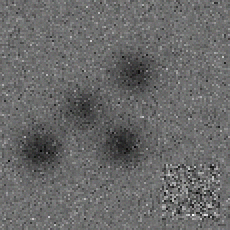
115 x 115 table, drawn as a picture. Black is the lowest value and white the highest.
The ninth with the lowest average is the centre. In the bottom right lies a patch that is rougher than the rest. Four dips sink into the field. Values change most from cell to cell in the bottom right. No overall slope runs across the table.
